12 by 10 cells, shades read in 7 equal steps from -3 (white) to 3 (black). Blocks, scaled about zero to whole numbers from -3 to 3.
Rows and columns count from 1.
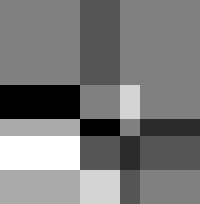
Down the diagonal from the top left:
0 0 0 0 1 0 -2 2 1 1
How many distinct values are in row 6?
3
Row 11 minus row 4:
-1 -1 -1 -1 -3 -3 1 0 0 0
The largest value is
3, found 10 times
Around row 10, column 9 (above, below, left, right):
1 0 1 1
